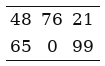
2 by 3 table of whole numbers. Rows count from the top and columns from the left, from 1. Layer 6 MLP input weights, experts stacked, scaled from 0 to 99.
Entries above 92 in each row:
0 1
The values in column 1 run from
48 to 65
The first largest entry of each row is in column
2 3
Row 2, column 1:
65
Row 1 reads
48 76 21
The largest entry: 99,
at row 2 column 3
